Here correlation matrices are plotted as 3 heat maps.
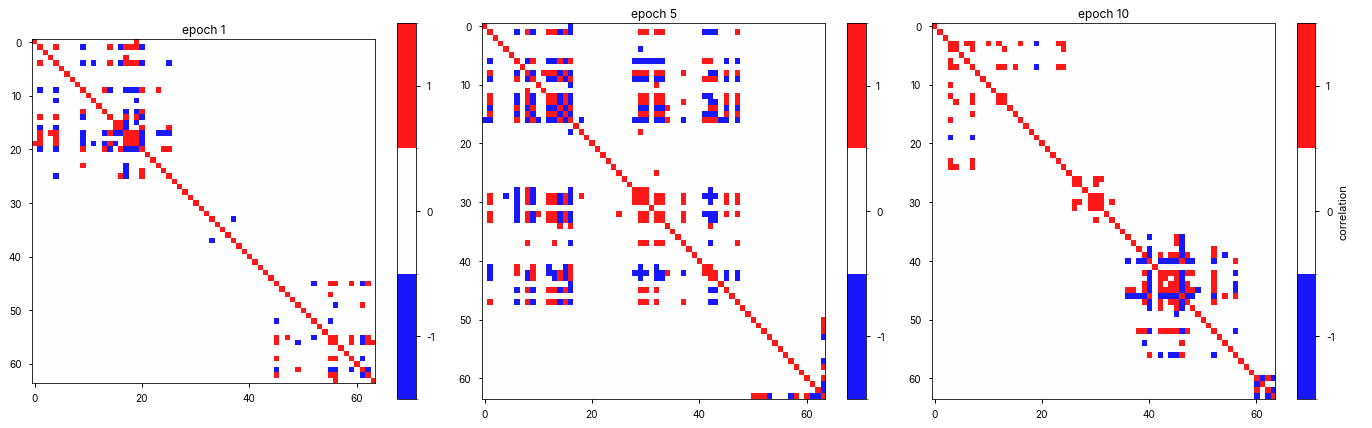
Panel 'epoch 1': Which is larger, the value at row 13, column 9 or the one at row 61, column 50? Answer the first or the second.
the first
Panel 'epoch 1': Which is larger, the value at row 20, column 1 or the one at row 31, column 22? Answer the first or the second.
the second
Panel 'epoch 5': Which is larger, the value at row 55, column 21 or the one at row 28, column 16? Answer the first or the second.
the first
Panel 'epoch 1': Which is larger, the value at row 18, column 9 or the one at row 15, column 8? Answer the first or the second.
the second
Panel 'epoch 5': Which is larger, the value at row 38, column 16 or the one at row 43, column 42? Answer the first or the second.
the second
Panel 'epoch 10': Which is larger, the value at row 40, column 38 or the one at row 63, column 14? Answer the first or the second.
the second
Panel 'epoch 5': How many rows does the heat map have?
64
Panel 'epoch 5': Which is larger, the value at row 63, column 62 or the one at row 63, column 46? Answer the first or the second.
the second
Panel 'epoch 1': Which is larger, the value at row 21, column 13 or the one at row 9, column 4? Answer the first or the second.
the first
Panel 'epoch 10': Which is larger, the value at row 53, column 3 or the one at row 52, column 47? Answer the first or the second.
the second
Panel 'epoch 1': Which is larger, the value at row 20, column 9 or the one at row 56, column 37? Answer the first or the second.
the first
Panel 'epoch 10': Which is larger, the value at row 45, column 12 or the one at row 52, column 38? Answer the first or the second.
the second
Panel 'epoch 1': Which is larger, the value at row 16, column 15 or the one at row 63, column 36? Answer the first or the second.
the first
